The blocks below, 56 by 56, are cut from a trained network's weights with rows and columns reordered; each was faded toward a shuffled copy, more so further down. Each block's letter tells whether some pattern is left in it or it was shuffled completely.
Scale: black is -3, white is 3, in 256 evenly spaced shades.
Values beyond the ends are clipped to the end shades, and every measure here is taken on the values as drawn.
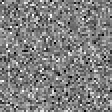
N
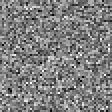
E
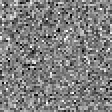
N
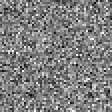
E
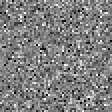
N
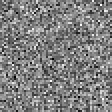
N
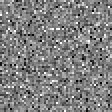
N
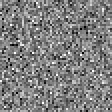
E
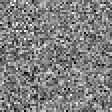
N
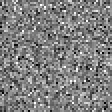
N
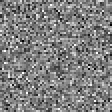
N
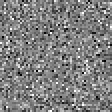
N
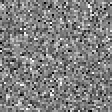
E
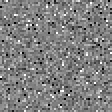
E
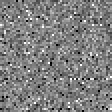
N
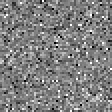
E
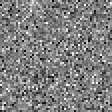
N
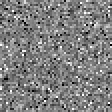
E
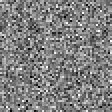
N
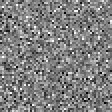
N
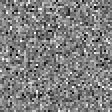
E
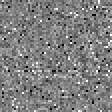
N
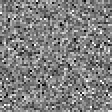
E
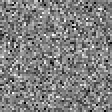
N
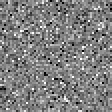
E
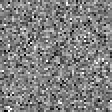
E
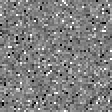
E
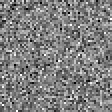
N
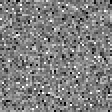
E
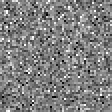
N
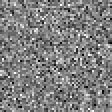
N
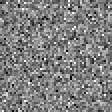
E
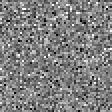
E
